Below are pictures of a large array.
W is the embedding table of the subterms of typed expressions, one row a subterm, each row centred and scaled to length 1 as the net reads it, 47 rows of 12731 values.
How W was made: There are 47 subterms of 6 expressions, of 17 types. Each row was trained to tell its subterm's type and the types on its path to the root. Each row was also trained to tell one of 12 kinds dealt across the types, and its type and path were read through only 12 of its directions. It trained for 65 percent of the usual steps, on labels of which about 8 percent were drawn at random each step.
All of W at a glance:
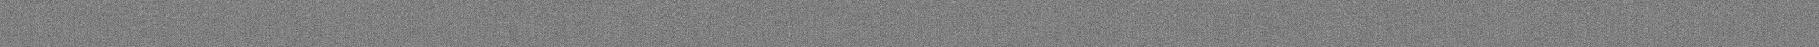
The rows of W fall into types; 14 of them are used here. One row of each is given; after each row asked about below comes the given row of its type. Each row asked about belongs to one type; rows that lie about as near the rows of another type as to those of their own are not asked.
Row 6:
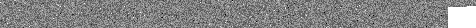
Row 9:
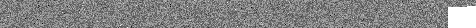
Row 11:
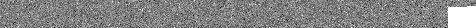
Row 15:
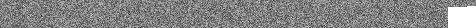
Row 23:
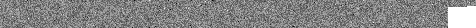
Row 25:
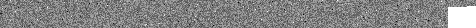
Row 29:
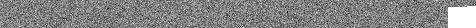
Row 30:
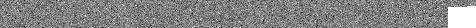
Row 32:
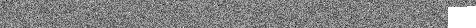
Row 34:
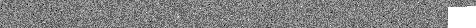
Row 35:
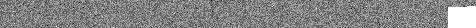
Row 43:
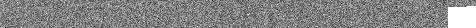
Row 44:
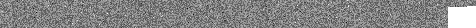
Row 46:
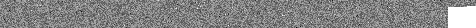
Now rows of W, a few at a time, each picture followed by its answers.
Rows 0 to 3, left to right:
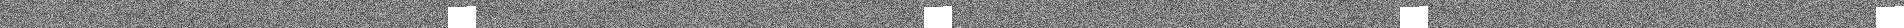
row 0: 46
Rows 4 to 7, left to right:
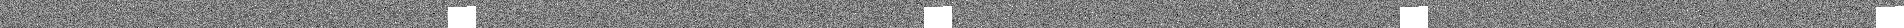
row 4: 43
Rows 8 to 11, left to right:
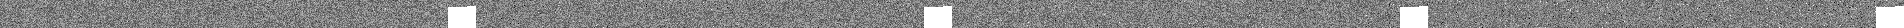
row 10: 29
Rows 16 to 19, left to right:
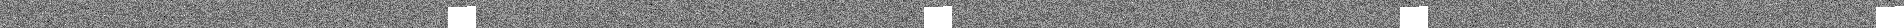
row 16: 9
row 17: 29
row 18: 30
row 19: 25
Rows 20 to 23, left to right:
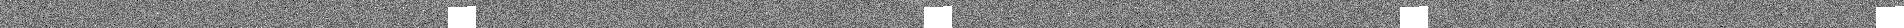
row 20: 34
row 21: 35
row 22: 25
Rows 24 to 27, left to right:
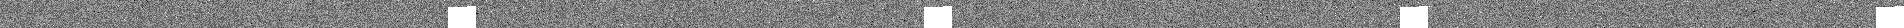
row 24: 9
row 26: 30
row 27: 6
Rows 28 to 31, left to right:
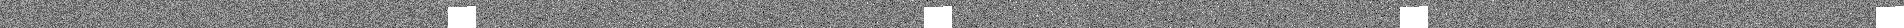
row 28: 34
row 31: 34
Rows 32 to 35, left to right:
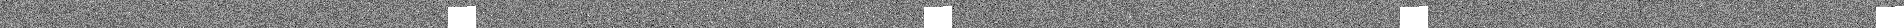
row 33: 15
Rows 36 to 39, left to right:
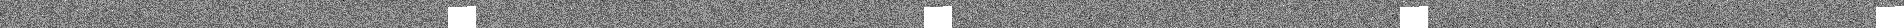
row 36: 29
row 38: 23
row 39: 44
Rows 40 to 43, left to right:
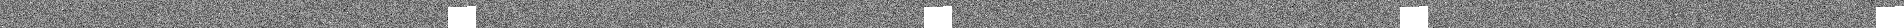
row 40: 32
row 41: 30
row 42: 25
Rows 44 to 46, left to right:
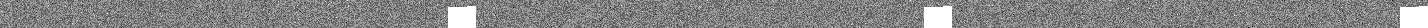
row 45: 23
